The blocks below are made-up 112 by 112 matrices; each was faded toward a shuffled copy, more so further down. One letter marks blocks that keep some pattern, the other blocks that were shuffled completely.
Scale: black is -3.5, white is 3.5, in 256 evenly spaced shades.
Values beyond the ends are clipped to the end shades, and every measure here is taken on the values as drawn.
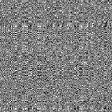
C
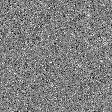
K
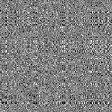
C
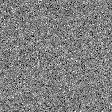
K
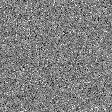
K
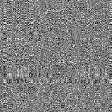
C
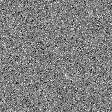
K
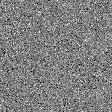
K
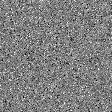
K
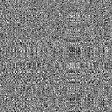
C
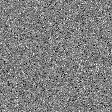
K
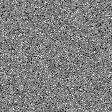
K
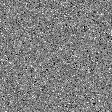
K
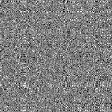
C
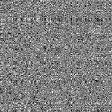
C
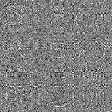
C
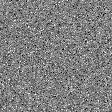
K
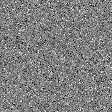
K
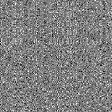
C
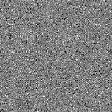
C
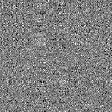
C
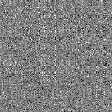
C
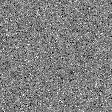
K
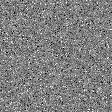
K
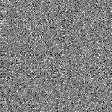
C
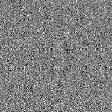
C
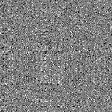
C
